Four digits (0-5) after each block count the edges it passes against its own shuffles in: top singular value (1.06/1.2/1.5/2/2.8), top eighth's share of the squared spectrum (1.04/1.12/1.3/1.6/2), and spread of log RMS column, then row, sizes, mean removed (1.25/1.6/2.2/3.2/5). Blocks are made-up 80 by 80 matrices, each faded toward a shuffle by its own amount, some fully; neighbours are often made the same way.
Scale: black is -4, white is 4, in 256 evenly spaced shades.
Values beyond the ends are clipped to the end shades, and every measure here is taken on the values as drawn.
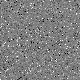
2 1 0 0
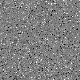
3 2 0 0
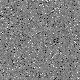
0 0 0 0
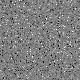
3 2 0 0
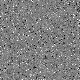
2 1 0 0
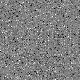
3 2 0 0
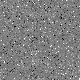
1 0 0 0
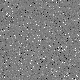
0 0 0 0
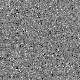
3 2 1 1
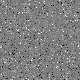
1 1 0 1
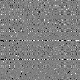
5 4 2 3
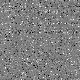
3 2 0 1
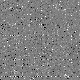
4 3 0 1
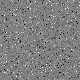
1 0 0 0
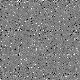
3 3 1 1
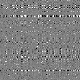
5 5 2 3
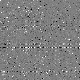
4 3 0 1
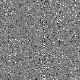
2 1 2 0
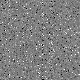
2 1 1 0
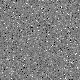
0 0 1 0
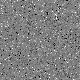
0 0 0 0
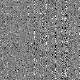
2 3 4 0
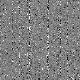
2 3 3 0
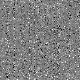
1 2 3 0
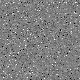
2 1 0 0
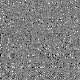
3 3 1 2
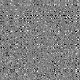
4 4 2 3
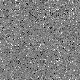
3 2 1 1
